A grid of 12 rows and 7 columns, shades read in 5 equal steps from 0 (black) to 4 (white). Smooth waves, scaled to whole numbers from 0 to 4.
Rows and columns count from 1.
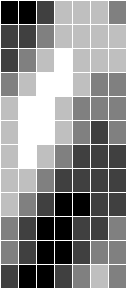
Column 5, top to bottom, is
3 3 3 3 2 2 1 1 0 1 1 2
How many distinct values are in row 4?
3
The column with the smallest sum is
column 5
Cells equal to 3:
23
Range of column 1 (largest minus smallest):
3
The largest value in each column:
3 4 4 4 3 3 3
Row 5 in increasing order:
2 2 2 3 3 4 4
